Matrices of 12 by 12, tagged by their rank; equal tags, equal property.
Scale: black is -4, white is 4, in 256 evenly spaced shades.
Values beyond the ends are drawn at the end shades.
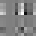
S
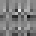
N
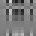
S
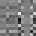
N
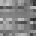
N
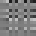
S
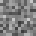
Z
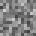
Z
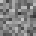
Z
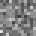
Z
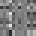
N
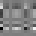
S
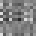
N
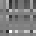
S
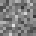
Z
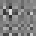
N
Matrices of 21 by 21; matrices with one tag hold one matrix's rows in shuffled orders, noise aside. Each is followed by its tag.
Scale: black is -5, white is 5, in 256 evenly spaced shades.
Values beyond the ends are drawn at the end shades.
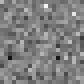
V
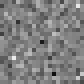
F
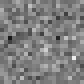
V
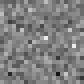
V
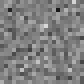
V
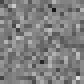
F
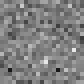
V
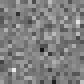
F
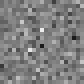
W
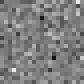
F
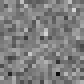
V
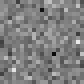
F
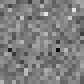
V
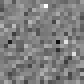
V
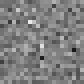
W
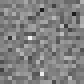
W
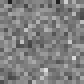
V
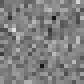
F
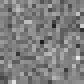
F
